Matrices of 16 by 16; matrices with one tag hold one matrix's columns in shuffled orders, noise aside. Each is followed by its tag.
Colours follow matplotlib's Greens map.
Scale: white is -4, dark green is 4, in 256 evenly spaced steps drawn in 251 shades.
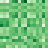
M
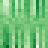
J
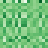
M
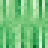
J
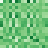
M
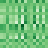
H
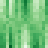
J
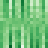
J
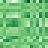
M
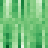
J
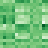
H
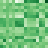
M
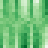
J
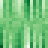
J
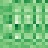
H
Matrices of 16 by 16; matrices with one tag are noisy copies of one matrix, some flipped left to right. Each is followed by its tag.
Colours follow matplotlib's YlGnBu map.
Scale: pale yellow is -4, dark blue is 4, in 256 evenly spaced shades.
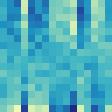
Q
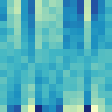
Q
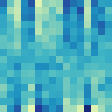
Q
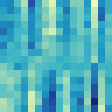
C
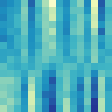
C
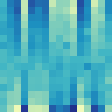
Q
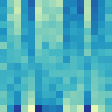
Q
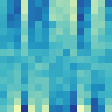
Q
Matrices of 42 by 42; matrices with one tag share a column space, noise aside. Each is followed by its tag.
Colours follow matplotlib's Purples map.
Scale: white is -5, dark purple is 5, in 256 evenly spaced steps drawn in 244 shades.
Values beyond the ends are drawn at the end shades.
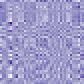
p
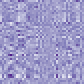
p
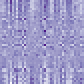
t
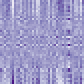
t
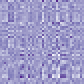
p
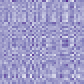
p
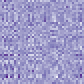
p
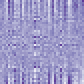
t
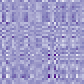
p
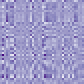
p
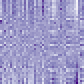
t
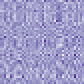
p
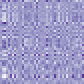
p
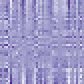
t
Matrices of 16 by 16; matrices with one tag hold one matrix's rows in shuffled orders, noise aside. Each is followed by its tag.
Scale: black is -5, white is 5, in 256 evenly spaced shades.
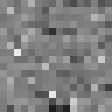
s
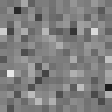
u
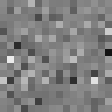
u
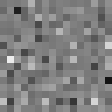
u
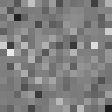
u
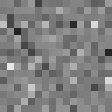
u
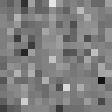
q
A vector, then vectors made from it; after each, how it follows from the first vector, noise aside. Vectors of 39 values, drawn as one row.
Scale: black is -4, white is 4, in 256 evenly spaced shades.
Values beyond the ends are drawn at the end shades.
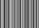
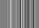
partly zeroed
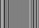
partly zeroed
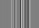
partly zeroed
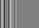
partly zeroed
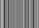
partly zeroed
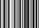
scaled up
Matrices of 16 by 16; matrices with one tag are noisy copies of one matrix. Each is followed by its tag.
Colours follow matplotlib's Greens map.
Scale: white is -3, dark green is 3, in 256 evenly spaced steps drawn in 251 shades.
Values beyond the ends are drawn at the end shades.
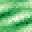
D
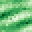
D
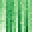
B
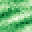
D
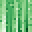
B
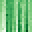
B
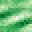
D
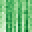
B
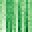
B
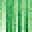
B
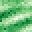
D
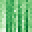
B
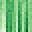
B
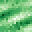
D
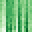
B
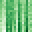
B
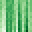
B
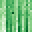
B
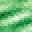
D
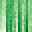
B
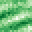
D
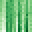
B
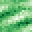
D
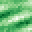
D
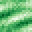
D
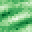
D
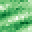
D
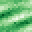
D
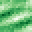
D
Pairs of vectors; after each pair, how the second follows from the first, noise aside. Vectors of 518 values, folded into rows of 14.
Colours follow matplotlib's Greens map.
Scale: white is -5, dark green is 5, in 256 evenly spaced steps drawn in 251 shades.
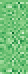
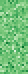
shuffled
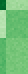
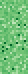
shuffled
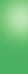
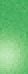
reversed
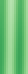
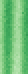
reversed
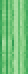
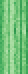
reversed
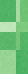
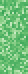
shuffled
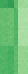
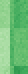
reversed
